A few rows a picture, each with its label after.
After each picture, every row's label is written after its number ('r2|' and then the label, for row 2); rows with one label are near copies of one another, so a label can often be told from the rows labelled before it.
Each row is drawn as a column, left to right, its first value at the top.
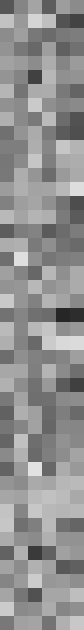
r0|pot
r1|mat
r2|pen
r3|pot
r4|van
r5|van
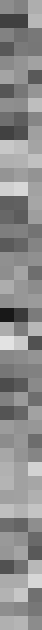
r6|van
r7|van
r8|pen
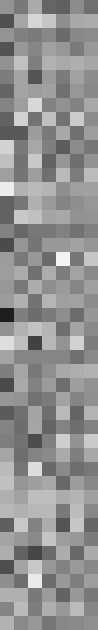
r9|van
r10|pot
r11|pen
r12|pot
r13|mat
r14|pot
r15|mat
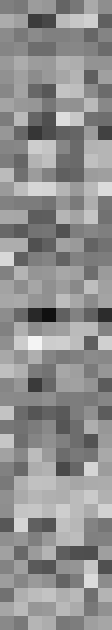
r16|mat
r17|pot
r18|van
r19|van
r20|pot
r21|pot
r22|pen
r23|van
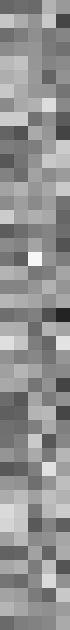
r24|pot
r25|pot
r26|mat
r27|pen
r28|van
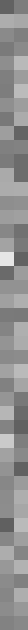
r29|mat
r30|pot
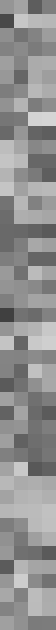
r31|van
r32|pen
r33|pot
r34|pot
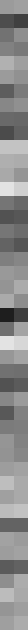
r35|van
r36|van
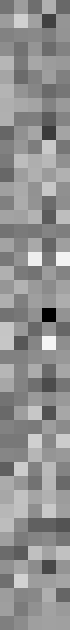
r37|pot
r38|pen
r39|mat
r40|van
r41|mat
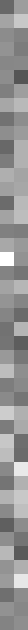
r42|mat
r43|pen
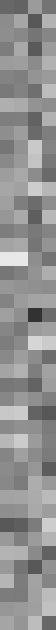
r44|mat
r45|mat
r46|van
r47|pot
